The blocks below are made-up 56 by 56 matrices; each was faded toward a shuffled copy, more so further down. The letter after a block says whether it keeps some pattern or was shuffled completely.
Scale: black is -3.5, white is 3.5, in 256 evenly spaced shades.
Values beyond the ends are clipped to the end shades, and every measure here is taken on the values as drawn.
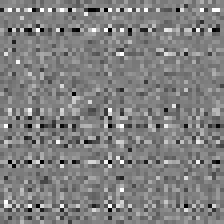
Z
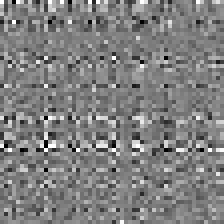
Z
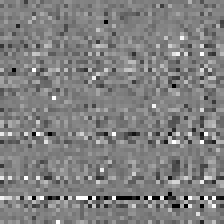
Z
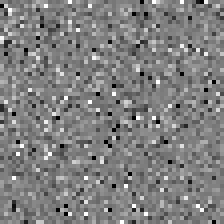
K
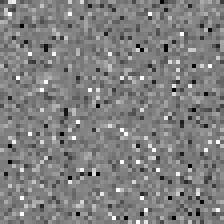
K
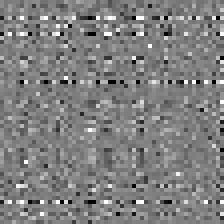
Z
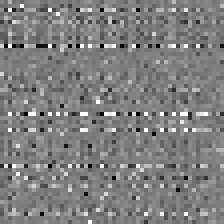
Z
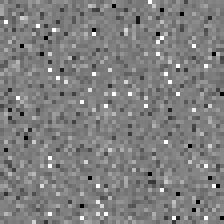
K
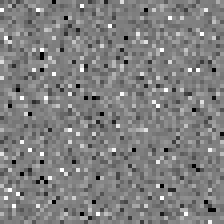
K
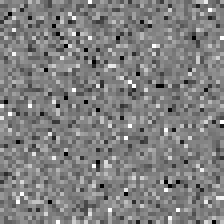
K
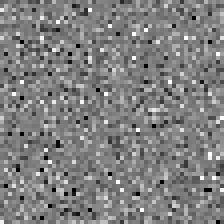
K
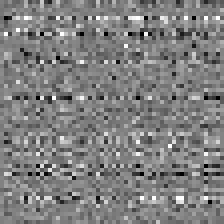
Z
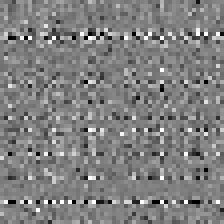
Z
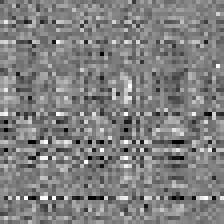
Z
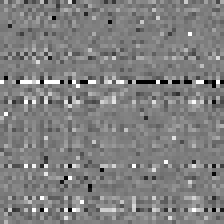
Z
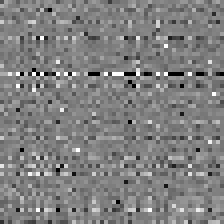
Z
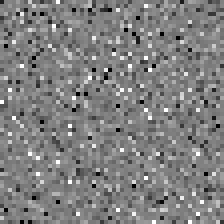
K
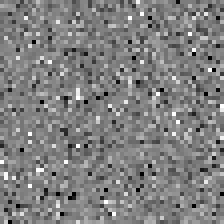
K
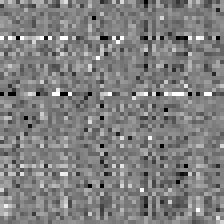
Z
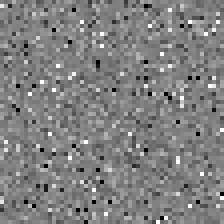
K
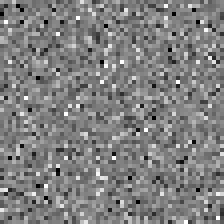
K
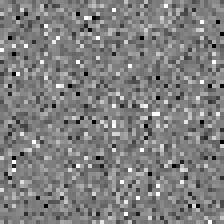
K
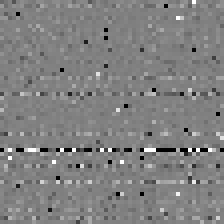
Z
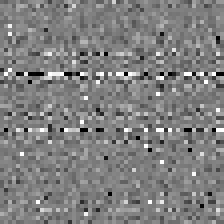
Z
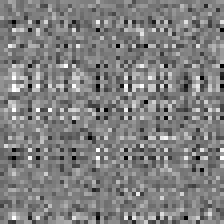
Z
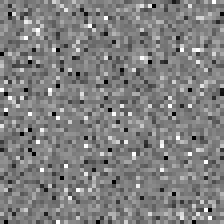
K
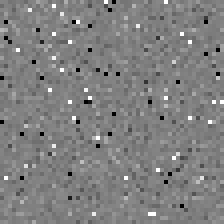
K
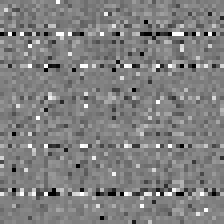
Z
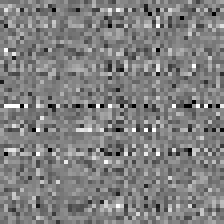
Z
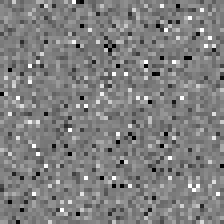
K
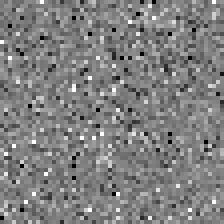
K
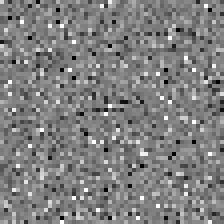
K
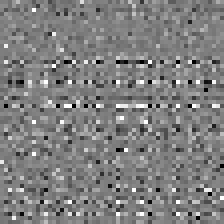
Z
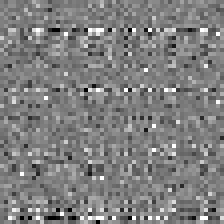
Z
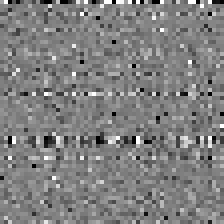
Z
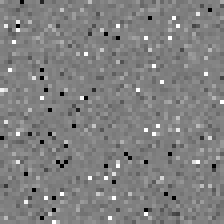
K
